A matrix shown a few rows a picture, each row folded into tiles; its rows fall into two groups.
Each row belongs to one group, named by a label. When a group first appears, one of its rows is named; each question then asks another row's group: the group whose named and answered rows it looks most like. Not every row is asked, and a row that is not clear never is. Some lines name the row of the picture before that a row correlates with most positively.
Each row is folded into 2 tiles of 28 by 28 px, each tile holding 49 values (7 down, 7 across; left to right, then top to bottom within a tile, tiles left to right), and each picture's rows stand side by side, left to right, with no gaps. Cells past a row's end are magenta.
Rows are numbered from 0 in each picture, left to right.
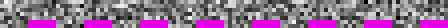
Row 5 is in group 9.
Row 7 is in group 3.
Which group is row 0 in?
3
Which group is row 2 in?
3
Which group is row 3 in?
9
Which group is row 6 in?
3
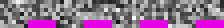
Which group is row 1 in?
3
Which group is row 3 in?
9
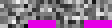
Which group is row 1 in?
9
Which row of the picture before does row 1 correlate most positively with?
2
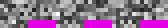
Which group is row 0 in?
9
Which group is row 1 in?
3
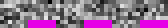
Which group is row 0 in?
3
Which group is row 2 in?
3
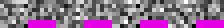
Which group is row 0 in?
9
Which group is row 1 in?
9
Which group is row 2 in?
9
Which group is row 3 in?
9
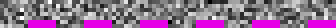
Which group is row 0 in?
9
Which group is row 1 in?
3
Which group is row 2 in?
3
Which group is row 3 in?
3
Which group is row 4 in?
3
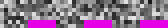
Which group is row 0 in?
3
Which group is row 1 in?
3
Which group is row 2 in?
9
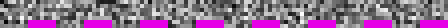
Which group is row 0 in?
9
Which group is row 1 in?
3
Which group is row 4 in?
9
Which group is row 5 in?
9
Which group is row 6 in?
9
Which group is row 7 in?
9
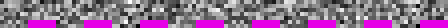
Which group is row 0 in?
3
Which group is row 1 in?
3
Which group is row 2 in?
9
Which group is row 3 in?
9
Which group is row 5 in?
3
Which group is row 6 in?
9
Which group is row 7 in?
9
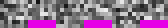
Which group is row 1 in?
9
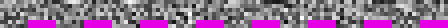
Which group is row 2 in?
9
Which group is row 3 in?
9
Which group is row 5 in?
9
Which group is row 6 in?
3
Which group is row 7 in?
3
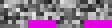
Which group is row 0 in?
3
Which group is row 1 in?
3
